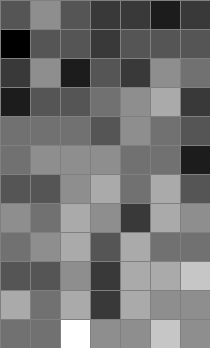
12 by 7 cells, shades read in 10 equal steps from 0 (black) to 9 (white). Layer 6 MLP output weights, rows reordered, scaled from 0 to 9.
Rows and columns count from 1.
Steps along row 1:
up down down same down up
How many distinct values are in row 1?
4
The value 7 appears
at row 10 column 7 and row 12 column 6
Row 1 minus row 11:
-3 1 -3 0 -4 -4 -3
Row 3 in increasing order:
1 2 2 3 4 5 5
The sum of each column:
39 48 56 42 50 57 44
